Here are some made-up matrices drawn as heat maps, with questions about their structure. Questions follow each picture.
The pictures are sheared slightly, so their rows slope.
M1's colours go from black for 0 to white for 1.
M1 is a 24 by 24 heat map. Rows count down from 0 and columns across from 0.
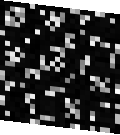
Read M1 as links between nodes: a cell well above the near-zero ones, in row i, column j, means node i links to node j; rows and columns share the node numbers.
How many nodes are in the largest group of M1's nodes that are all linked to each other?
5
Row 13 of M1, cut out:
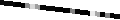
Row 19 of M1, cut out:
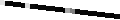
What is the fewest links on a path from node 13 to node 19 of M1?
1
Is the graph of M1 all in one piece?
no
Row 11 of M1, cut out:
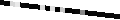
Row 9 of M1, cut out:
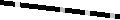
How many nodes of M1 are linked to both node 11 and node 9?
2
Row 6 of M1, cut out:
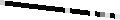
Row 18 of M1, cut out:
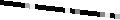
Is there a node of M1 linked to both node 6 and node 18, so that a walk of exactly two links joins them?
yes
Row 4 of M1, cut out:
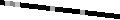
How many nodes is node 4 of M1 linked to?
5
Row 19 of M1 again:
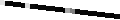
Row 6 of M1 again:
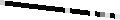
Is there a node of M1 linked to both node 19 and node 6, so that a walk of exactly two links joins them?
yes
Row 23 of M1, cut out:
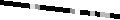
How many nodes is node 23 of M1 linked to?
7
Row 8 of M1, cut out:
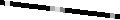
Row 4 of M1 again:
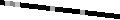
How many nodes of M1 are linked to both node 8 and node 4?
2
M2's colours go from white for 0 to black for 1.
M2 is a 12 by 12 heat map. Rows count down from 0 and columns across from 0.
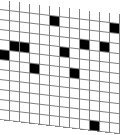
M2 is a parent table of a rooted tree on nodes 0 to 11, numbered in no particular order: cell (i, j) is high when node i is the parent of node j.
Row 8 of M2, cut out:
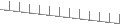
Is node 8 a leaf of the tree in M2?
yes
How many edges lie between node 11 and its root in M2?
2
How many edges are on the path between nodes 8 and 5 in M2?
5
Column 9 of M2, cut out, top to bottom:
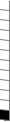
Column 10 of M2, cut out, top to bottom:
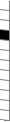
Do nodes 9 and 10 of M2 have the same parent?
no
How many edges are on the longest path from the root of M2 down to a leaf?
3
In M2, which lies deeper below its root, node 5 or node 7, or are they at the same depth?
the same depth
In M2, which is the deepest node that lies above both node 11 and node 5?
1
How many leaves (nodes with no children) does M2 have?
6
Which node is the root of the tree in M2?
4
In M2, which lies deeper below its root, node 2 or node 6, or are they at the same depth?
the same depth
